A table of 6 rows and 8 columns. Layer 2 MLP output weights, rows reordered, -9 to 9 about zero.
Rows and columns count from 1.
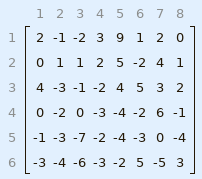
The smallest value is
-7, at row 5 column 3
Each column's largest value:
4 1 1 3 9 5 6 3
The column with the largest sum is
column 7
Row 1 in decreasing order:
9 3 2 2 1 0 -1 -2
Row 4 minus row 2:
0 -3 -1 -5 -9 0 2 -2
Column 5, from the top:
9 5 4 -4 -4 -2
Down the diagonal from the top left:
2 1 -1 -3 -4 5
